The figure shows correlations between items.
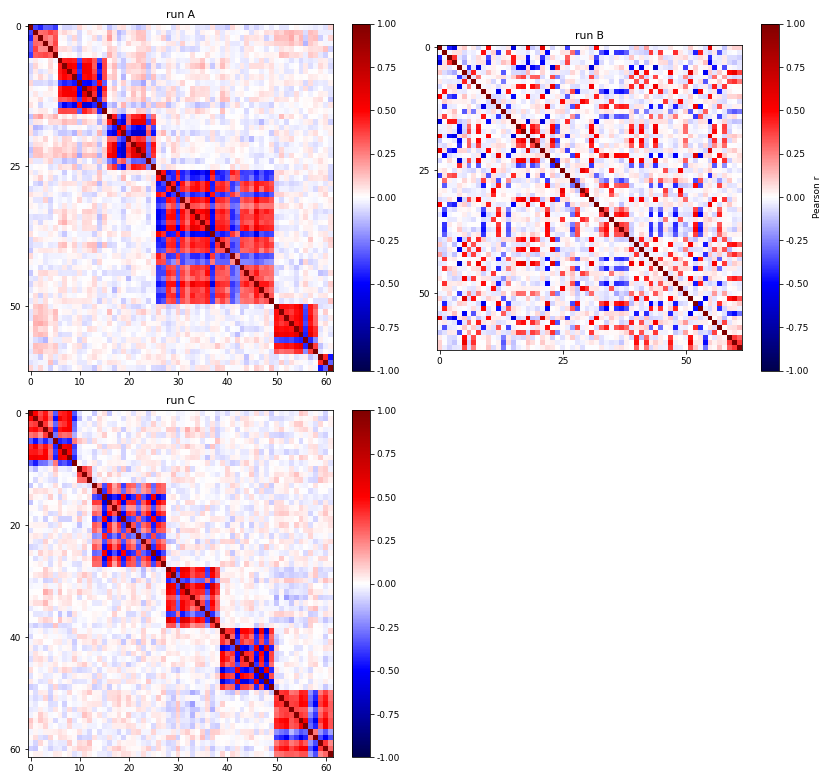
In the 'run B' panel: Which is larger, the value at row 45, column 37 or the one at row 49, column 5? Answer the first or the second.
the second
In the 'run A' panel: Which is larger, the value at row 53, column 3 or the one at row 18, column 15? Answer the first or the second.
the first
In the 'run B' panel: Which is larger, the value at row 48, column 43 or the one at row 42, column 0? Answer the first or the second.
the first
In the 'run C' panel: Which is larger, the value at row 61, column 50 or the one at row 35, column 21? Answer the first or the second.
the first
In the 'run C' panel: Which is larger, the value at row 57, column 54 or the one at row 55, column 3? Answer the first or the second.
the second
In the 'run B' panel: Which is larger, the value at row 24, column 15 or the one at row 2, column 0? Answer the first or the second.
the first
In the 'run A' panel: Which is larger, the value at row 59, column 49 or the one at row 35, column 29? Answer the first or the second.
the second
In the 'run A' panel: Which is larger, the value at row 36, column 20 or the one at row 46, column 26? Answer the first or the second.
the first
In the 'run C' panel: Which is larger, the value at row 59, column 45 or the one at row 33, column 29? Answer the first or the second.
the second
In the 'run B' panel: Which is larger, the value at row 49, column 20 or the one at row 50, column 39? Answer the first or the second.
the second
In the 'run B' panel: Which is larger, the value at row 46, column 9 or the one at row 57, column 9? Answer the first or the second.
the first
